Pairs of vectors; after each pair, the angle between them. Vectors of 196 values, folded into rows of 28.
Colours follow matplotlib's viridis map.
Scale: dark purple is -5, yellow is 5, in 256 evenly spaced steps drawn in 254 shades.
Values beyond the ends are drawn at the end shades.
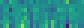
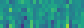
nearly opposite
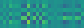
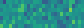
orthogonal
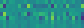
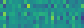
nearly parallel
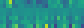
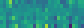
nearly parallel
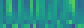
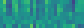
nearly opposite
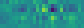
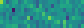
orthogonal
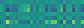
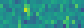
partly aligned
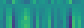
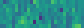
partly aligned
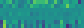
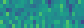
partly opposed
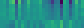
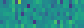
partly aligned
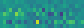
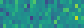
orthogonal
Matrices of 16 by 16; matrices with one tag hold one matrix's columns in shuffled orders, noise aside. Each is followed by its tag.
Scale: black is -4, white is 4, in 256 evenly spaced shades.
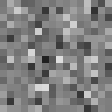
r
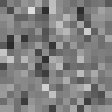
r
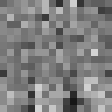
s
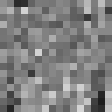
s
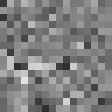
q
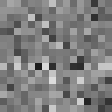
q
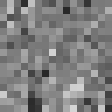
s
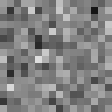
r
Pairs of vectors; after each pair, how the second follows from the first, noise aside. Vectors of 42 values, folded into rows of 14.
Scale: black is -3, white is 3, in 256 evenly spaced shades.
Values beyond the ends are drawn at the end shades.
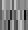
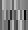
copied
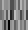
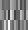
negated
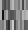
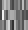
negated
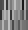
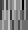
copied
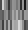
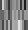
copied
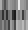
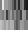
wrapped around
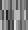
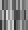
negated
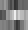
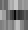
negated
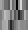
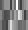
negated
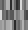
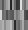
copied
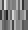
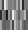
copied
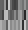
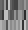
copied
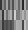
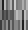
wrapped around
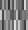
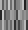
negated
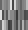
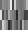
copied
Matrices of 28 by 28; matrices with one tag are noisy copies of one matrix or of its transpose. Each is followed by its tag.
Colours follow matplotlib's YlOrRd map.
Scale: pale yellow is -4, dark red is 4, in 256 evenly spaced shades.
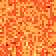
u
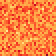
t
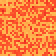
u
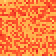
u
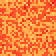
u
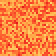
u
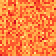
u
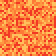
t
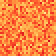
u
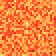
t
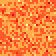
u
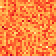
u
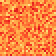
t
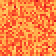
u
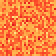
u
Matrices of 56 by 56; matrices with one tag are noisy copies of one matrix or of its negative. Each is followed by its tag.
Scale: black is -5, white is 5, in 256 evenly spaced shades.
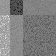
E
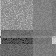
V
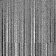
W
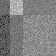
E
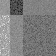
E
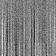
W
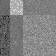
E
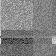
V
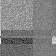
V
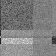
V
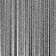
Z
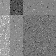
E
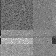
V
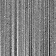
Z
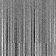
W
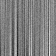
Z
